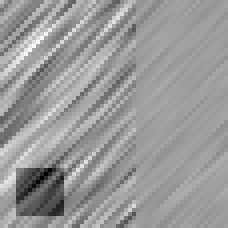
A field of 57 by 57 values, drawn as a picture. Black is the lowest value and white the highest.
Histogram: skewed, a long tail of low values. Odd patch: lower, in the bottom left. Mirror symmetry: none. Seam: vertical, 60% of the way across, the right part calmer.
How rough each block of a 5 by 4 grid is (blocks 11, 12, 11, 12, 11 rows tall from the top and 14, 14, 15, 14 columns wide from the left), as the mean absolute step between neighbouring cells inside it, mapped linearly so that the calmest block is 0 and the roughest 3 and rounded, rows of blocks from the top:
3310
3210
2210
2310
2210
